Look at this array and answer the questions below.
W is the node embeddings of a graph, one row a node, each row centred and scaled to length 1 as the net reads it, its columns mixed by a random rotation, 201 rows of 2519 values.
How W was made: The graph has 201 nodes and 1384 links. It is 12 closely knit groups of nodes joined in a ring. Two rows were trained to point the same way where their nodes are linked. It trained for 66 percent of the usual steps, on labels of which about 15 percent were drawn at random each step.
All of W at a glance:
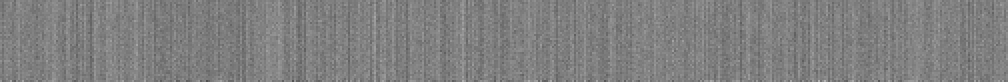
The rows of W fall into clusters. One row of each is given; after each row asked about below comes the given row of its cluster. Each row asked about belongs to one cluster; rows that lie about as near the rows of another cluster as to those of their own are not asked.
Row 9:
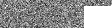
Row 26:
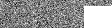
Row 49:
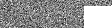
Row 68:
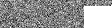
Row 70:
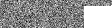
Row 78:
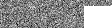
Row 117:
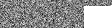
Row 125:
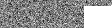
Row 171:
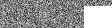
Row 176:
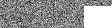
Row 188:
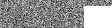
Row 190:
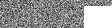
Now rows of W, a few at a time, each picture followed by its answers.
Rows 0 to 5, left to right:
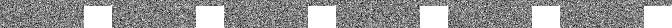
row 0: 176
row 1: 125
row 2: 188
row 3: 70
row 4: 26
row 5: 188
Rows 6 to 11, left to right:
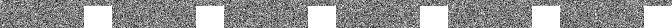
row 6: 26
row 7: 70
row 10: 78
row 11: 26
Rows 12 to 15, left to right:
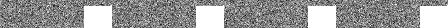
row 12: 176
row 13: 78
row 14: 26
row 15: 9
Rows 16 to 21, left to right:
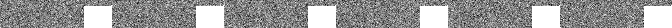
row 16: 125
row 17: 70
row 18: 70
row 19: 26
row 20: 70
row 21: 125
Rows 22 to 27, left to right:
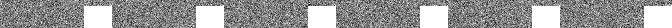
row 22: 26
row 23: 9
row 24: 190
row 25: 70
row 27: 190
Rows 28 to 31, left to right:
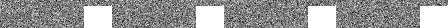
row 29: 9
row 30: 9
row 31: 70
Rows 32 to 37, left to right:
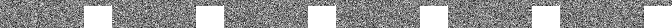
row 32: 26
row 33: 49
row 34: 176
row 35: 49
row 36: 190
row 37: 70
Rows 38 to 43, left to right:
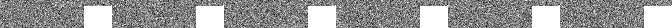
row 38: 70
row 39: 117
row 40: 125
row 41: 49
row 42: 125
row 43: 49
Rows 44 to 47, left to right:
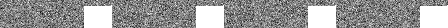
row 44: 117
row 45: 176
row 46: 78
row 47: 125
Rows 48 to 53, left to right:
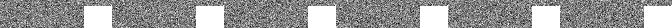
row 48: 68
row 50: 68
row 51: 49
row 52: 68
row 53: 68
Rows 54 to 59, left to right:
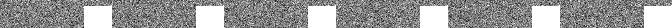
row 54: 117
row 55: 70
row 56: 188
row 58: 176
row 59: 70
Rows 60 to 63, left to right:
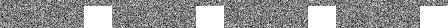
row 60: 176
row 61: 188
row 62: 49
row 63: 117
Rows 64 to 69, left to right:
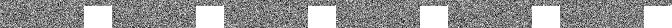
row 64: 78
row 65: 176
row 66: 49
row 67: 49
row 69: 176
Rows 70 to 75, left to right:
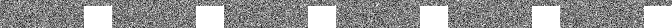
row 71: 176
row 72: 9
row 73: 26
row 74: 9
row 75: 188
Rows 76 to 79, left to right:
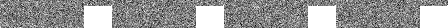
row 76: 171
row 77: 26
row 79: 49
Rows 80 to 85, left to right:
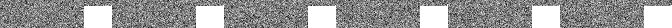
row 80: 190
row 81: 117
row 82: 117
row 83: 171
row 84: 78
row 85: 176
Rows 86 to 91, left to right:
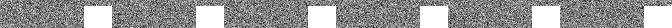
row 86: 49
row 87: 78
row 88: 49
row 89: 9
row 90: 26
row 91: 190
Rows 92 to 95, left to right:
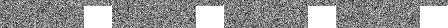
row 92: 70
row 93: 171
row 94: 78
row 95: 176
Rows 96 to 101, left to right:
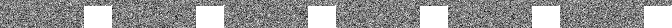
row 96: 78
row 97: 117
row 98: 125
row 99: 125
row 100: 117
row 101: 9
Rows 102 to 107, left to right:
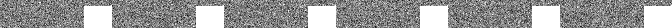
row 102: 176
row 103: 9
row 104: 9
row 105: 188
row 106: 171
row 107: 176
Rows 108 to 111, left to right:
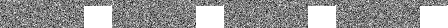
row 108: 9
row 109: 26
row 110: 70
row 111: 125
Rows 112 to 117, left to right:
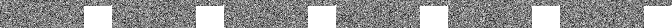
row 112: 125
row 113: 117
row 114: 125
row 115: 68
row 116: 26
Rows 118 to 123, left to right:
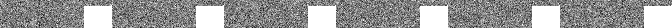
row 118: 26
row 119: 171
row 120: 78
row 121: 68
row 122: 176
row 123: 117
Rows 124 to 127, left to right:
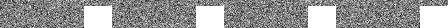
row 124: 117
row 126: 68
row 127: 117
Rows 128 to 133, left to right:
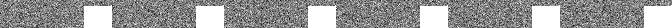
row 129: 117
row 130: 49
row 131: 171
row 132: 188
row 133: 125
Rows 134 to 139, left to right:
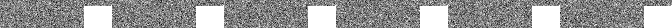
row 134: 188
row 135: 9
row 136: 70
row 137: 125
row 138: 78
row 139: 9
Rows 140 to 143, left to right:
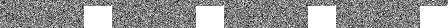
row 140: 171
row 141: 125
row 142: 70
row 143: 117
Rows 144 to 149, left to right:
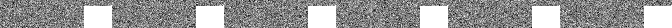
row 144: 176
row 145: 190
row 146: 190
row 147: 70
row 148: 117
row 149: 171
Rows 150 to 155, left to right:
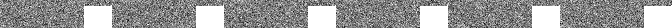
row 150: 188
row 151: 9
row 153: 9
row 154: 78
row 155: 49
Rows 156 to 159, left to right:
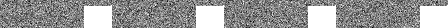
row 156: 176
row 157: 78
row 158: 70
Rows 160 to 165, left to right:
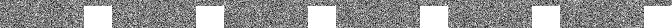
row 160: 188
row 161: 117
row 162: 26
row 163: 49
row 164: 188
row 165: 9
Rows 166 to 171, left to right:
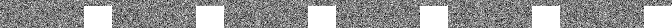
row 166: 190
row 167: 78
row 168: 26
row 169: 70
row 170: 78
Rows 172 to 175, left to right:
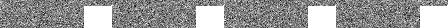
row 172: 26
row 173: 125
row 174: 49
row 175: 68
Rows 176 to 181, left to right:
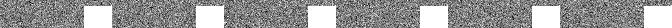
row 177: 176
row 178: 70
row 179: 190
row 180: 117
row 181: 9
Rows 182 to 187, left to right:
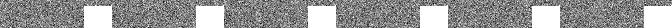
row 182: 68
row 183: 176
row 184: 26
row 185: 9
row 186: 9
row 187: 190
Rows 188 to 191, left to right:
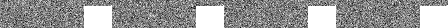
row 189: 190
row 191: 78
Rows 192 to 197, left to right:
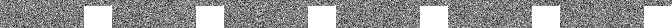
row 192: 188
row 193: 26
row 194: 26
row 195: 78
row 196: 171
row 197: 190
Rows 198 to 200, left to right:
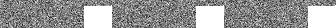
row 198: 70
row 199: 9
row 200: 26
